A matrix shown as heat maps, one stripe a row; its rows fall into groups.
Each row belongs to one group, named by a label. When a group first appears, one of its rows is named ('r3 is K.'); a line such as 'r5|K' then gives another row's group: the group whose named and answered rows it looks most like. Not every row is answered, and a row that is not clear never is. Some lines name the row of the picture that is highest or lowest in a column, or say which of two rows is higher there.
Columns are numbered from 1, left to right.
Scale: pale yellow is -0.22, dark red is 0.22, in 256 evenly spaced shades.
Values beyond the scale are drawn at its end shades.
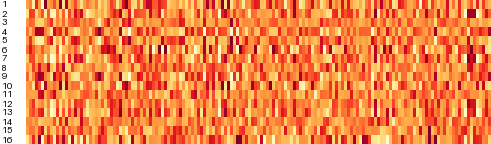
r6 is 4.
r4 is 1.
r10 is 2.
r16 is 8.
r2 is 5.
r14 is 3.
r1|2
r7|5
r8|8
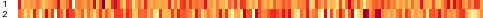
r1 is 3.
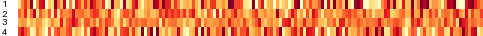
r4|4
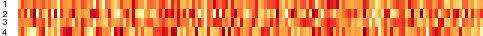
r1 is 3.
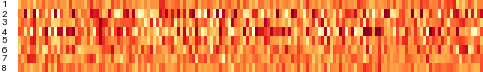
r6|5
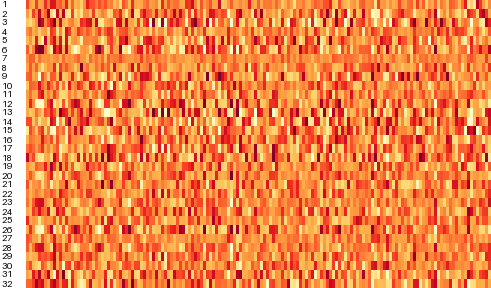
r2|8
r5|2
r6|1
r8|3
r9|3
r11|4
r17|4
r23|1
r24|8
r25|3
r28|1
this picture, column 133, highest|18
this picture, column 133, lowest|13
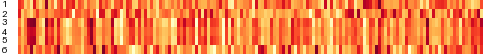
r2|3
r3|1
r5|1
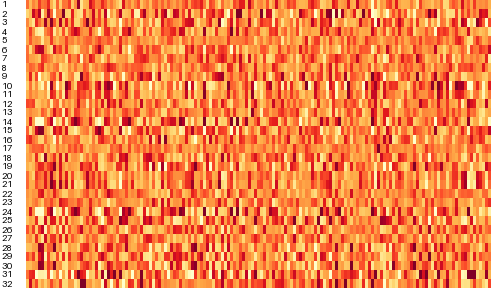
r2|8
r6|1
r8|4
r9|3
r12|5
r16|4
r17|5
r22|4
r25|2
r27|2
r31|5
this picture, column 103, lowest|2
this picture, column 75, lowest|31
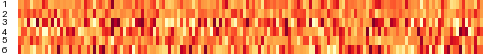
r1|2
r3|2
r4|5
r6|3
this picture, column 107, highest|1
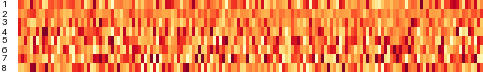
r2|1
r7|4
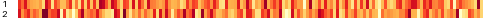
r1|5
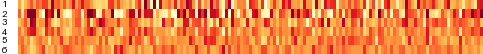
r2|1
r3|4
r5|3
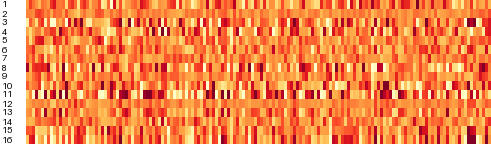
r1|3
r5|1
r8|8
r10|3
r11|2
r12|5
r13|2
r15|5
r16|5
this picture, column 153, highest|8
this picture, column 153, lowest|4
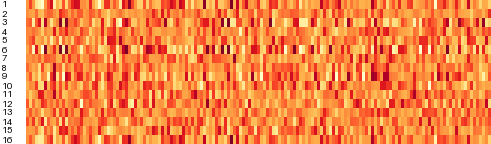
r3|2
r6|2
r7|3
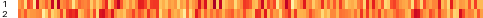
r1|2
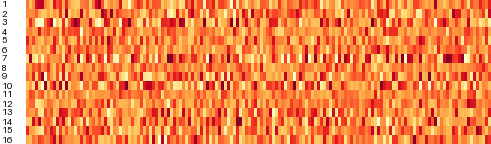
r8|8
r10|2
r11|5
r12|5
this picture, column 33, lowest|9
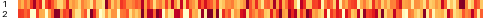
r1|8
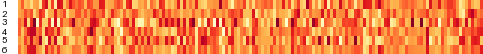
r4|1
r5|8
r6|1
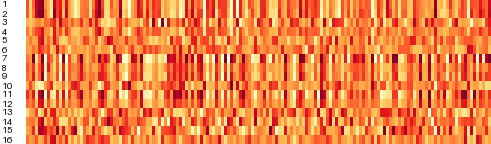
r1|1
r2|1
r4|1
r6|8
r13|2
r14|4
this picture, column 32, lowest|11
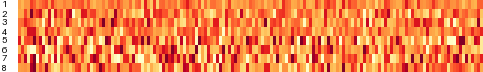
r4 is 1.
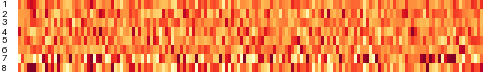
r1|1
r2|4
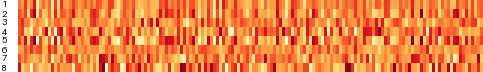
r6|8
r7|5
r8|3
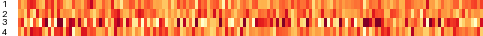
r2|2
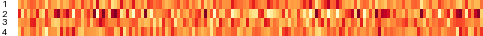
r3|4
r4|5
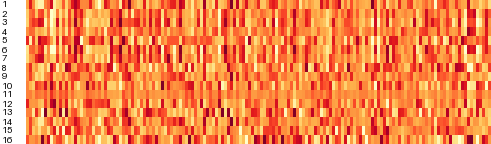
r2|5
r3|5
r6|5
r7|5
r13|2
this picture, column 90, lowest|12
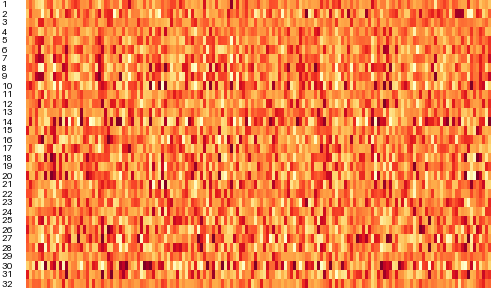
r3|4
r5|1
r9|1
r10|4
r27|3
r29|4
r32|8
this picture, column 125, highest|30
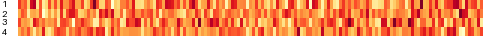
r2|5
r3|3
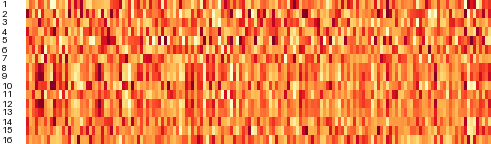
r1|5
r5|4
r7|2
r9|1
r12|1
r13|1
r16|3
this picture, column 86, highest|7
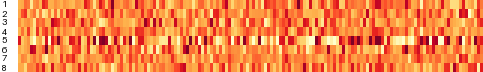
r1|2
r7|5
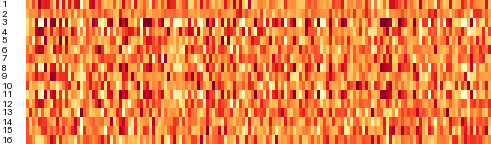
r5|2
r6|1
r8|2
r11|2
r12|1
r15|3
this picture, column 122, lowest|13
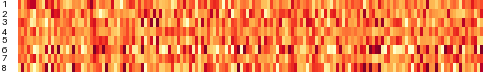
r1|1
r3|4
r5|4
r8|3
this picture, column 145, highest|6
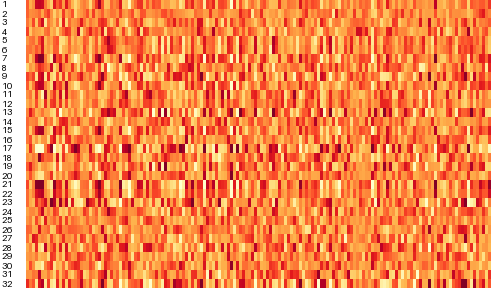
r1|1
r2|8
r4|3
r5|4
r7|1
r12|2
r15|1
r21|1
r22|1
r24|4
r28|2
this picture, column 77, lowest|32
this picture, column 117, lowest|23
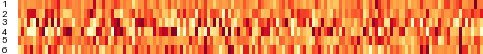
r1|3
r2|1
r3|2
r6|8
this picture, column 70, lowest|4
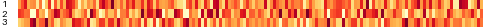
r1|5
